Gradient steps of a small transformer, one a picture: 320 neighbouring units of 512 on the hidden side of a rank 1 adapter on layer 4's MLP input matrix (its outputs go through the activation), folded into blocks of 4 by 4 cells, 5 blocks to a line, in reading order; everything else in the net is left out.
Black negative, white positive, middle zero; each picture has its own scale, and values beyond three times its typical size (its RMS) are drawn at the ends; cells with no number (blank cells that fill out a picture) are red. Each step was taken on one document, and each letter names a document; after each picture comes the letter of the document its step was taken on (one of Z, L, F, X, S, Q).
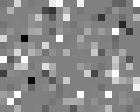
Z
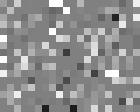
Z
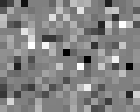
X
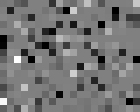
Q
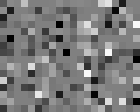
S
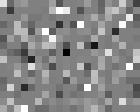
X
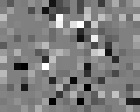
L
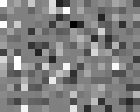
L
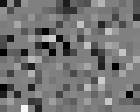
Q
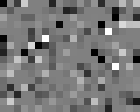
Q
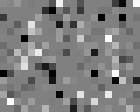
Z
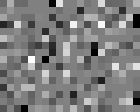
X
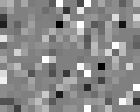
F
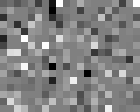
Z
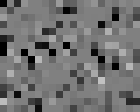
Q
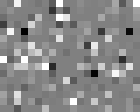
Z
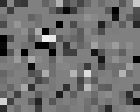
Q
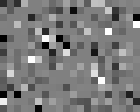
Q
